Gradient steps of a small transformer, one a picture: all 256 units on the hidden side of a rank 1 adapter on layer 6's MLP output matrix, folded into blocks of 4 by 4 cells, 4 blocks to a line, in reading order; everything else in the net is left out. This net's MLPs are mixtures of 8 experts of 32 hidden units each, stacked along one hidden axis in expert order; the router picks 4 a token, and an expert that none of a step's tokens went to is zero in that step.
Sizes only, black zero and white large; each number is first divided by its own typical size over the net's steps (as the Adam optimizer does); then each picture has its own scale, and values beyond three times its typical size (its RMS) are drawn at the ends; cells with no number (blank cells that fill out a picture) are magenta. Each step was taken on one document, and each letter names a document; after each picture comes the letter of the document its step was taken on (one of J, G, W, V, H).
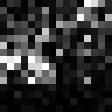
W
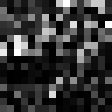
W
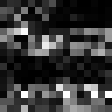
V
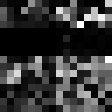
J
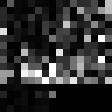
W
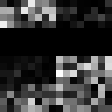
J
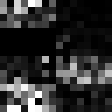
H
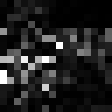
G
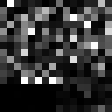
W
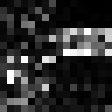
G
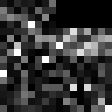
G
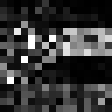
V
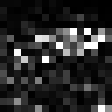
G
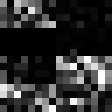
H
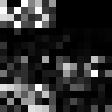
H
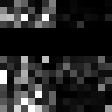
H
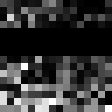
J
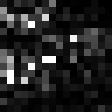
G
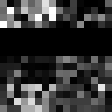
J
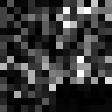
W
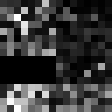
V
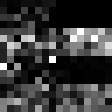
V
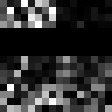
J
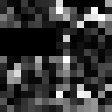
J
